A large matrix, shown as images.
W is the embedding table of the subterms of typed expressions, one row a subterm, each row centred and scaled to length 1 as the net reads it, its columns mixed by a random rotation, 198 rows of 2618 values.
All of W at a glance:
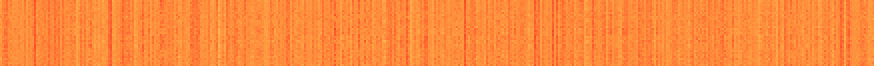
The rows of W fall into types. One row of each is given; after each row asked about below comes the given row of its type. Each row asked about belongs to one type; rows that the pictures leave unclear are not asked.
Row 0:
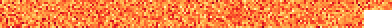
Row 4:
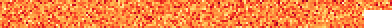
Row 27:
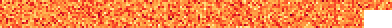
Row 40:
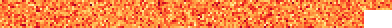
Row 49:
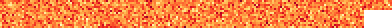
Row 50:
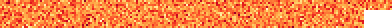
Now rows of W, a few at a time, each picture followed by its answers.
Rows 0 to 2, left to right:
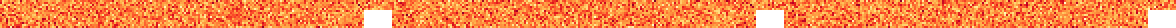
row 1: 4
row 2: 50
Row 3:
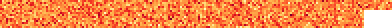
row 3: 27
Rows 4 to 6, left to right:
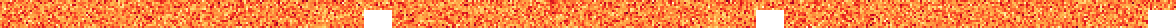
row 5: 4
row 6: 50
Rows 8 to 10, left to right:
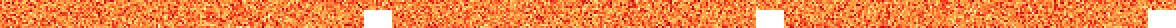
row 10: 0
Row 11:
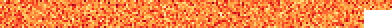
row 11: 50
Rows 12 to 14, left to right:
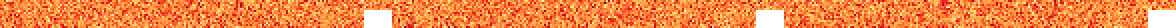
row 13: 0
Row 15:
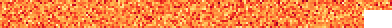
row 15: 4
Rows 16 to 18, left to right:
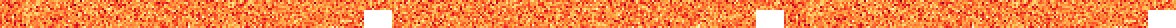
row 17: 4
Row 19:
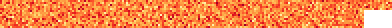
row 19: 27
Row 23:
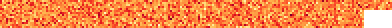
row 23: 27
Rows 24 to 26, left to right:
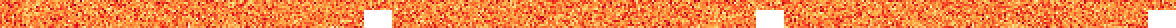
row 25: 4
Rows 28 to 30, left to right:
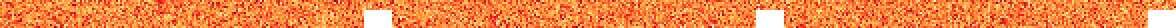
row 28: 4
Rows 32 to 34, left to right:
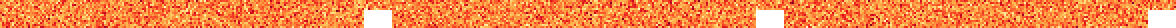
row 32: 0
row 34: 50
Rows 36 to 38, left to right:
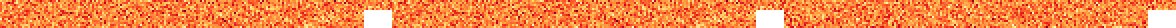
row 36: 4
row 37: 4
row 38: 0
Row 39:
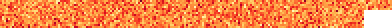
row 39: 0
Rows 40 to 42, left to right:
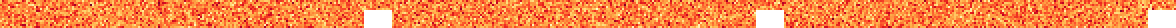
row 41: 4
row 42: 0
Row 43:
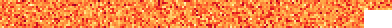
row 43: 40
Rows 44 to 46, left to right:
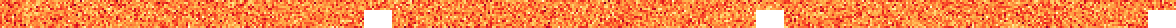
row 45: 0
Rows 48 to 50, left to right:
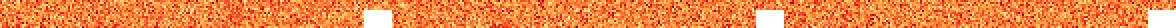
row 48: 0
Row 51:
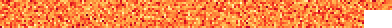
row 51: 50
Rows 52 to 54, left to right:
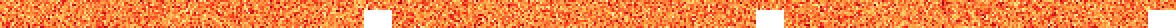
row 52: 0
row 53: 50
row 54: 40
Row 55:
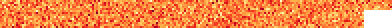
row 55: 0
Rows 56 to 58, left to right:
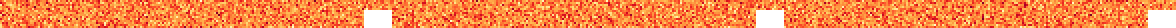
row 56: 49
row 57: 27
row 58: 27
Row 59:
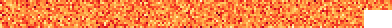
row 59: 49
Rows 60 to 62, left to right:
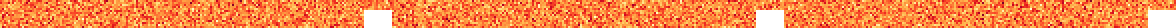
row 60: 49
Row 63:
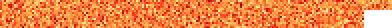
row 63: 27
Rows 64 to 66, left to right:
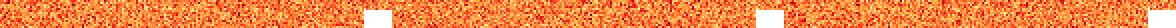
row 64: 50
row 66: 50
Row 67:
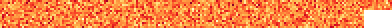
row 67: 49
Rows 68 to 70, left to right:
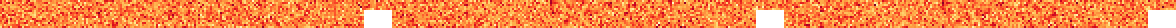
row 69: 40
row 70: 40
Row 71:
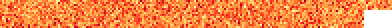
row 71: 0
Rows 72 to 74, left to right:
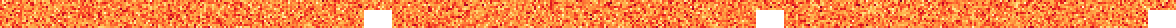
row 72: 27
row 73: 40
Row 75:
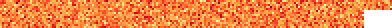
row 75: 49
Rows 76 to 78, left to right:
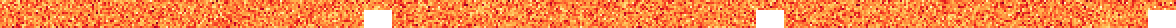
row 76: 0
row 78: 4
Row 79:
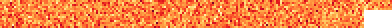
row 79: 0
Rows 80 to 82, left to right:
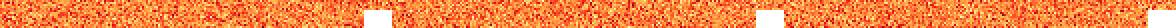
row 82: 0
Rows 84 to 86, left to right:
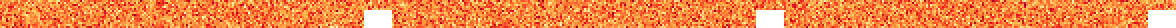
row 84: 0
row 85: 49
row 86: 27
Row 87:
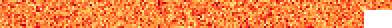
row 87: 40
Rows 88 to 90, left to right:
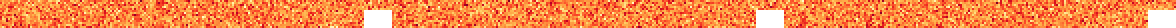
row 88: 0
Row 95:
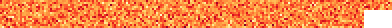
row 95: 27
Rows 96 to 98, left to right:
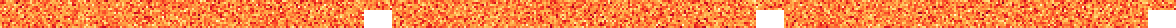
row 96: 49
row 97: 40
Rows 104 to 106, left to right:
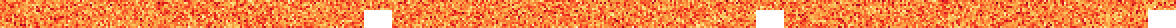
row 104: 40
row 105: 4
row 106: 4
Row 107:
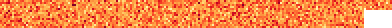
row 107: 50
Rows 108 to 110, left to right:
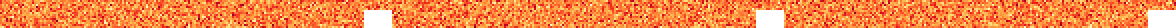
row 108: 27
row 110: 4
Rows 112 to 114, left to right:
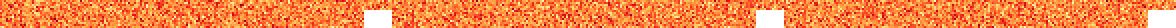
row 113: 27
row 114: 27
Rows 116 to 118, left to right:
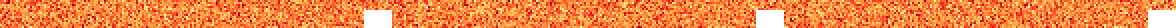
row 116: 50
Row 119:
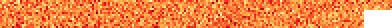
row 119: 0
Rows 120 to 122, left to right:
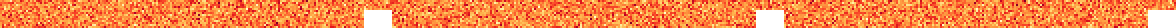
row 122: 49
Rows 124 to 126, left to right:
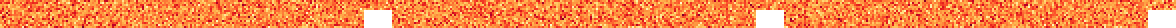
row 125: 27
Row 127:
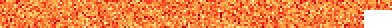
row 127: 49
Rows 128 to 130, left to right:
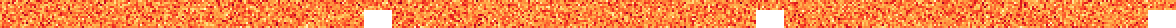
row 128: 4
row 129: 50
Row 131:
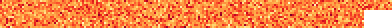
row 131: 27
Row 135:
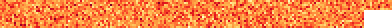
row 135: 40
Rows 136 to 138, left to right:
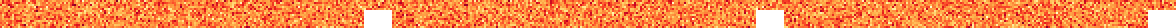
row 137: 50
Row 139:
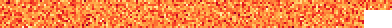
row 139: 50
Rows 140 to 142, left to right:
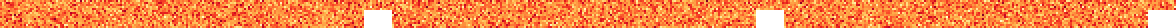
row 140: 4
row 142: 49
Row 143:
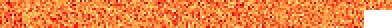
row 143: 50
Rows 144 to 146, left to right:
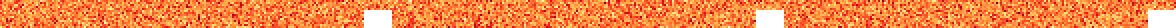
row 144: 27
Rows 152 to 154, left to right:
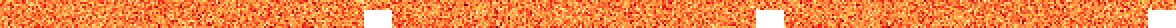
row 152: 40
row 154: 49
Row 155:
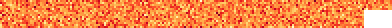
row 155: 49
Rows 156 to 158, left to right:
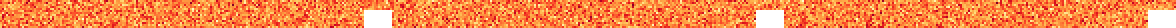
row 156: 49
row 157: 27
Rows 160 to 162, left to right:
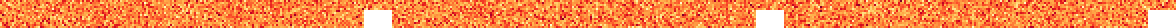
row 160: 0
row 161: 27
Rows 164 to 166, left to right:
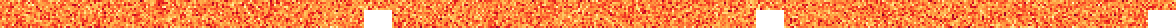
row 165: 0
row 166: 27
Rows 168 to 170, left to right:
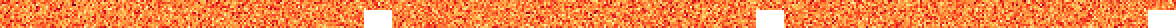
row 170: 49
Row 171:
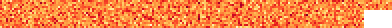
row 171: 27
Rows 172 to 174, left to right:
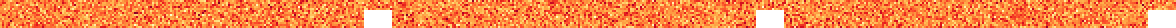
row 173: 4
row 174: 0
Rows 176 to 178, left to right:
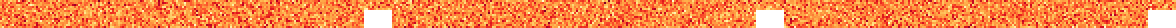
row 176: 40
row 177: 0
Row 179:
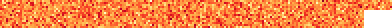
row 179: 27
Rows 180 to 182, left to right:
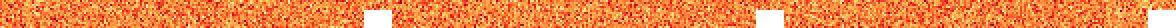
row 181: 50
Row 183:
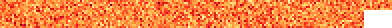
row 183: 40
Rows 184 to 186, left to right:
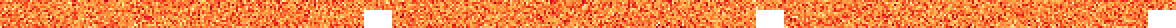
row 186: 27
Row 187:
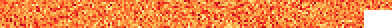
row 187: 40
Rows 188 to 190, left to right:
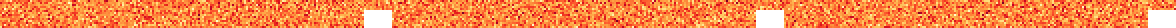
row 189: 4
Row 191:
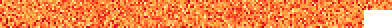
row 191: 0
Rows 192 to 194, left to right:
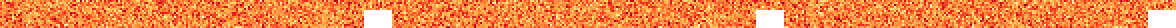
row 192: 4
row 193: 4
